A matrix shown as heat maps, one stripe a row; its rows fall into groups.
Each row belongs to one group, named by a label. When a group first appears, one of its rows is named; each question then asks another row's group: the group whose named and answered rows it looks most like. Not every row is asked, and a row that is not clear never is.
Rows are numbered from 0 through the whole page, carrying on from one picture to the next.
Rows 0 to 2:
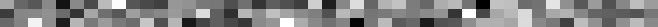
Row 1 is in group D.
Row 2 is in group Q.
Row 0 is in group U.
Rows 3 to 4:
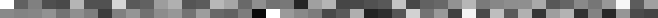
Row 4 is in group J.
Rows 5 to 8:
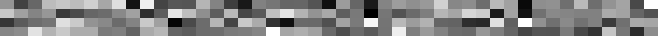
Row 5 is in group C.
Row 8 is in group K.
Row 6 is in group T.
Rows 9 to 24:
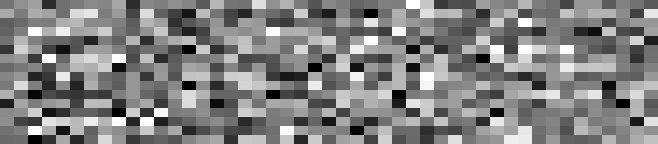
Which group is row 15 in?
C
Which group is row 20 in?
D
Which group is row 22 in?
C
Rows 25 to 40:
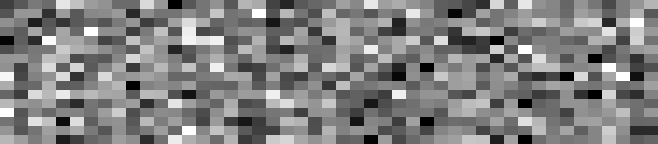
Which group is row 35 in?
K
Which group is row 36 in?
T
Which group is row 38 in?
Q
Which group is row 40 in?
T
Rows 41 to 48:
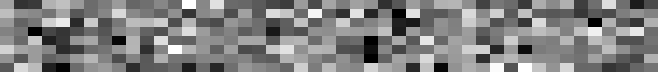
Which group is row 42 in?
J
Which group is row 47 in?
C
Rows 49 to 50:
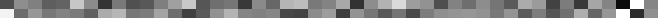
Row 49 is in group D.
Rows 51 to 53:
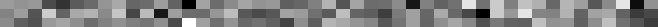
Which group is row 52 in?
C
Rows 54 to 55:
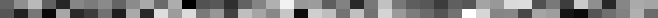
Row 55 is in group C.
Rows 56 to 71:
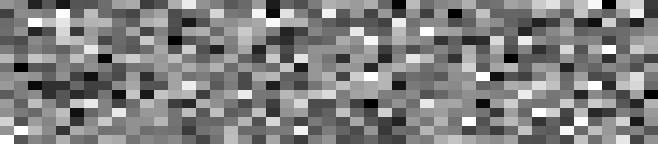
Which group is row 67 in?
C
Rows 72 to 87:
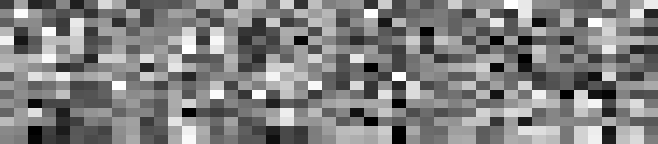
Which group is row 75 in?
Q
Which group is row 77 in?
Q
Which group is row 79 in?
T
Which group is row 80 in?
K
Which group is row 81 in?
J
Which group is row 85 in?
T
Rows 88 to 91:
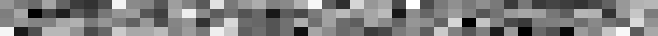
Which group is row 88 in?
J
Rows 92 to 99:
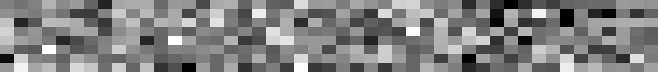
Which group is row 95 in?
J
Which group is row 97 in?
U
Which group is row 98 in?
D
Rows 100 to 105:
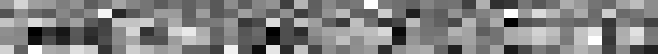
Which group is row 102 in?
J
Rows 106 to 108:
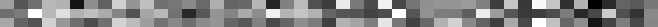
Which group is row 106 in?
U
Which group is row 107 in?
K
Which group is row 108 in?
U
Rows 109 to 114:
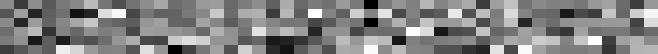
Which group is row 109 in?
C
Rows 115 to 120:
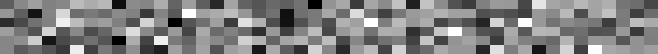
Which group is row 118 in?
U
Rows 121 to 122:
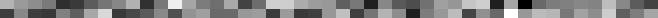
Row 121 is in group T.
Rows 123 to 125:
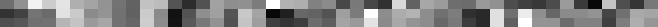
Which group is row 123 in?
K
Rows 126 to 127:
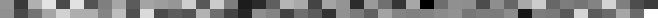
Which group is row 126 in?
Q
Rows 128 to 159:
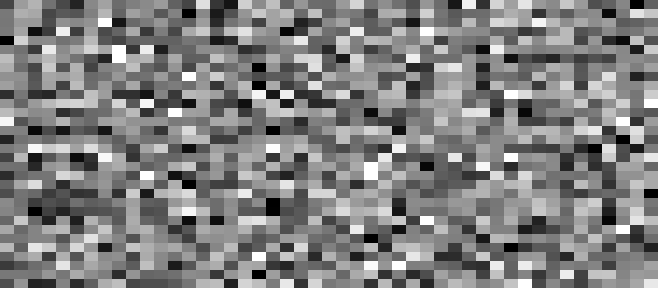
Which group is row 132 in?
D
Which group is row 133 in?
C
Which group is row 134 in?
J
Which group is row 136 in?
Q
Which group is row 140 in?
T
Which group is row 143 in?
D
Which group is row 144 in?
K
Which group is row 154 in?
C
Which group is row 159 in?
J
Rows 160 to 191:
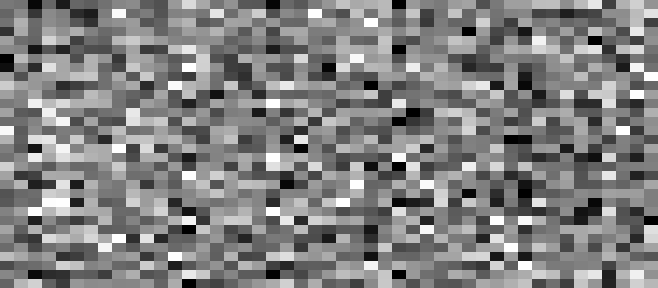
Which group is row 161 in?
J
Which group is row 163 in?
D
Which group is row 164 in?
U
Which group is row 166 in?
D
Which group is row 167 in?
D
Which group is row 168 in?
C
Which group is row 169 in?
T
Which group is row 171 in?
K
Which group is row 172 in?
U
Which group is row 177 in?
K
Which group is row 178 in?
J
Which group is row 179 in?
Q
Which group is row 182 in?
U
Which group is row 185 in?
C
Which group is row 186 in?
C
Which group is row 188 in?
T
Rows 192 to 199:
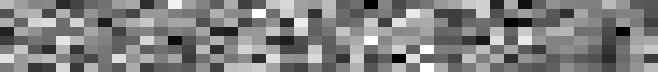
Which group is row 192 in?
T
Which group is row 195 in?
D
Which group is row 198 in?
J
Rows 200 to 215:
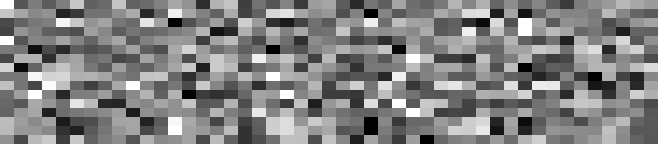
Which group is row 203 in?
D
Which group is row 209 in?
U
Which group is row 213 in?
T
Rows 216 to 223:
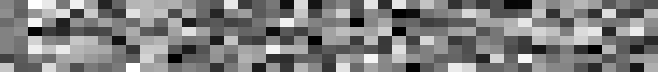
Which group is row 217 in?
U
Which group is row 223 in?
U
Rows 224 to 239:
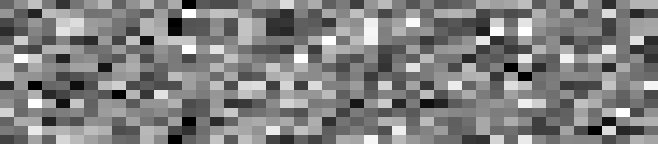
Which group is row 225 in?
Q
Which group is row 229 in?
Q
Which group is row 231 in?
J
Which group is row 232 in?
T
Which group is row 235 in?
Q
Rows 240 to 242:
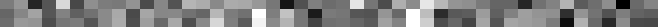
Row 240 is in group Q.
